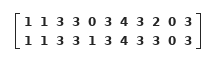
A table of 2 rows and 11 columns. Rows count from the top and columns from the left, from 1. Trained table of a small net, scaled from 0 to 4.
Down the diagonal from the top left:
1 1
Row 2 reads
1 1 3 3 1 3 4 3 3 0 3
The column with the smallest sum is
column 10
